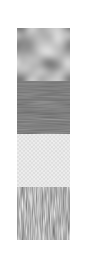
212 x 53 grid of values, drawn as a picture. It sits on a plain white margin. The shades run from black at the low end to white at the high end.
It is made of 4 by 1 panels. Panel 1,1: high, smooth. Panel 2,1: middling, streaked across, faint in contrast. Panel 3,1: very high, checkered, faint in contrast. Panel 4,1: high, streaked downward.
